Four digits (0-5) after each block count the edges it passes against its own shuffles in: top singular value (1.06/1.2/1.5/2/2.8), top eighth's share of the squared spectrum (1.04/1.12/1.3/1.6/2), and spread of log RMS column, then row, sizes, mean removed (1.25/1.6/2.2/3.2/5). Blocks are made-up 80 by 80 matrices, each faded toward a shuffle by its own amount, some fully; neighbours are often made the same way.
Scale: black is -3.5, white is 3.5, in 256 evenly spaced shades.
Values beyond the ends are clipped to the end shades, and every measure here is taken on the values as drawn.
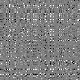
5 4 2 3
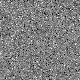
0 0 0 0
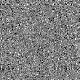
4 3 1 1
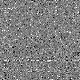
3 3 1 2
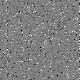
4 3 1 1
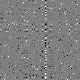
4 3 2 1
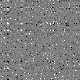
4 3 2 1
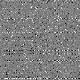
4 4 1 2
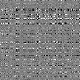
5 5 2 4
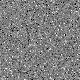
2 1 0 0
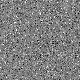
2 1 0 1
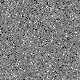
2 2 0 0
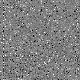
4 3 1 0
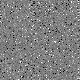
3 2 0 0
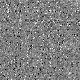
3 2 1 1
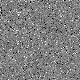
1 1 0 0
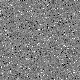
1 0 0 0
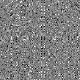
4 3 2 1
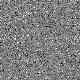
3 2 1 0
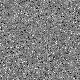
0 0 0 0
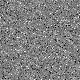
0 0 0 0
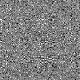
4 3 1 2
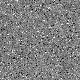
0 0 0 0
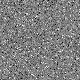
1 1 0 0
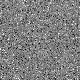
0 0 0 0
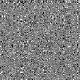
4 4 2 2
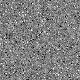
3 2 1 0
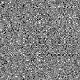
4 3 1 2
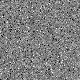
2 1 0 0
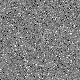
0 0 0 0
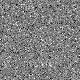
3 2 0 1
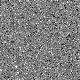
1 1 0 0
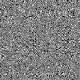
3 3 1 1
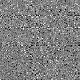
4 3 1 2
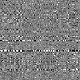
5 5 2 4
